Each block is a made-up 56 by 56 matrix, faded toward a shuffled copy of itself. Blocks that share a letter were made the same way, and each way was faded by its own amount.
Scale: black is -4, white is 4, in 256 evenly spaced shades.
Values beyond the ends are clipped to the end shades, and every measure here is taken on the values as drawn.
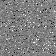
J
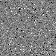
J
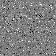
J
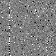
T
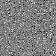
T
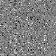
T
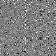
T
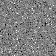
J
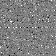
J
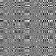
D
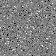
J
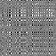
D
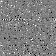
J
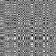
D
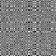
D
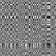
D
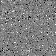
J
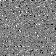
J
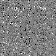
T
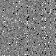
T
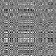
D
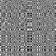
D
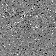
J
